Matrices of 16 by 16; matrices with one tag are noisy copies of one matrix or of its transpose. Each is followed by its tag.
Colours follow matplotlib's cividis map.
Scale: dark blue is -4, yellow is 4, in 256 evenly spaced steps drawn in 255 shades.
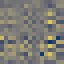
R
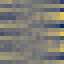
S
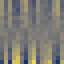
S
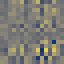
R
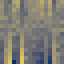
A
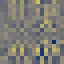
R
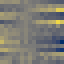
A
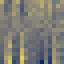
A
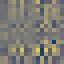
R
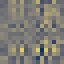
R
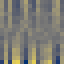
S
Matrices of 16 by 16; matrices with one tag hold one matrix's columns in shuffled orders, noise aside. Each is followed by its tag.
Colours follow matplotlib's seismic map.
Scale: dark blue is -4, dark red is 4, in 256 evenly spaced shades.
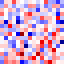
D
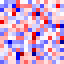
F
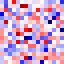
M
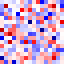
M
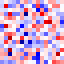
F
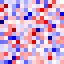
M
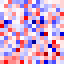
D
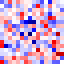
D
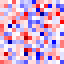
F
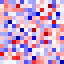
M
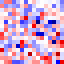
D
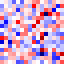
F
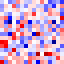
D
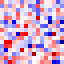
D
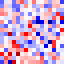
D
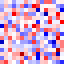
F
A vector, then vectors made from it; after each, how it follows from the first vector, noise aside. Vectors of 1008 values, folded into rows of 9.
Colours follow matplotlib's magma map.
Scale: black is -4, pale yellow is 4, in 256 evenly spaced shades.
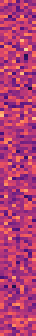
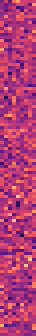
wrapped around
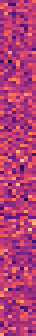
wrapped around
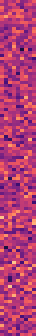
reversed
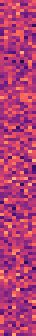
wrapped around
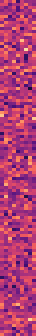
copied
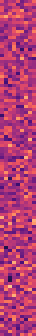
reversed
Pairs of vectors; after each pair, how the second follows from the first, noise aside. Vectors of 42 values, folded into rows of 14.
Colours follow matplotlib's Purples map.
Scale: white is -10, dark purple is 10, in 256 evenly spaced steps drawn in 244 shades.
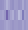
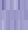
wrapped around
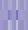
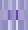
scaled up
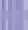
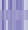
scaled up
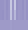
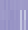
wrapped around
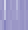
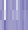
scaled up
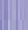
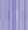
wrapped around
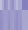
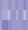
wrapped around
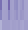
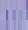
wrapped around
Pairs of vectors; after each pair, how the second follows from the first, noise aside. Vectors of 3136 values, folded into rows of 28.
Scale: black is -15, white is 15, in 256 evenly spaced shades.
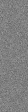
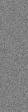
shuffled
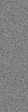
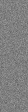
shuffled
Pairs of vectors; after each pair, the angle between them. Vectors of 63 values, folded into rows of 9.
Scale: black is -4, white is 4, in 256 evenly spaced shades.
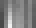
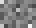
orthogonal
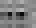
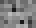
partly opposed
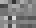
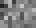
partly aligned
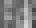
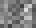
partly aligned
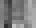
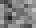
partly aligned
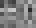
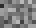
partly aligned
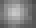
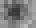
nearly opposite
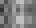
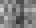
nearly opposite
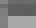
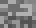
partly opposed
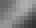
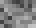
partly opposed
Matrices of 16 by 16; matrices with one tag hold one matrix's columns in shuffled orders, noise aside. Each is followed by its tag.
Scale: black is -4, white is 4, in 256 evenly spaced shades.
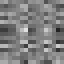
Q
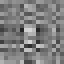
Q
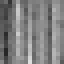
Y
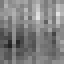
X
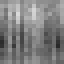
X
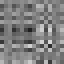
Q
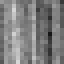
Y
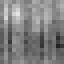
X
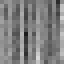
Y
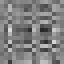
Q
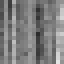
Y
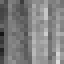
Y
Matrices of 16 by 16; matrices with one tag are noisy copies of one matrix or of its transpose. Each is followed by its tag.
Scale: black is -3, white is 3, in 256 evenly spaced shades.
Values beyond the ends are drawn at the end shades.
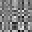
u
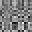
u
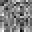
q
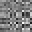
u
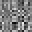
u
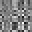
u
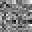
q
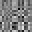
u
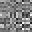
u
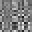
u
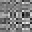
u
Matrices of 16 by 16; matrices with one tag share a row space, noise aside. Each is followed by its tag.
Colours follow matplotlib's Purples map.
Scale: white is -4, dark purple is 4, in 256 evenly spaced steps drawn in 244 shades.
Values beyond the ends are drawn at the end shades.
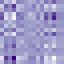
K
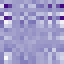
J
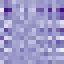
J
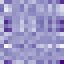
J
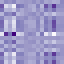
K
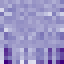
J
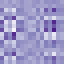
K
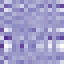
J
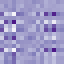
K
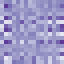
J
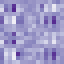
K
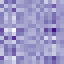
K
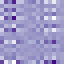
K
